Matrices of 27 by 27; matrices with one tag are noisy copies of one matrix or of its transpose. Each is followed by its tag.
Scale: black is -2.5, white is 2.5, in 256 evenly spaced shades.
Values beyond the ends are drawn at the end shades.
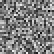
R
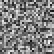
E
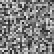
E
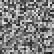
E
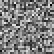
E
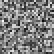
E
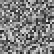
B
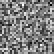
E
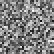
B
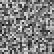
E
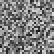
B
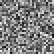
R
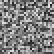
E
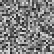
R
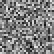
R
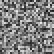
E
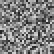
B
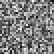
E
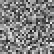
B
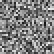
R
